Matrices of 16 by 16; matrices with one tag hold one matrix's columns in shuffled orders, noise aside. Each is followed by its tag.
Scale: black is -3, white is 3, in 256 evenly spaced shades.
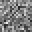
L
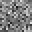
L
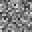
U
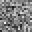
L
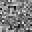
L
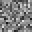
U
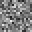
U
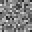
U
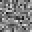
U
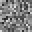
U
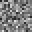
U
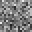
L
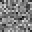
U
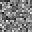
U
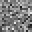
L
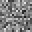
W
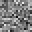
W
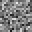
W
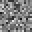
U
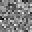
U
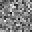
U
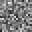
W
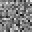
W
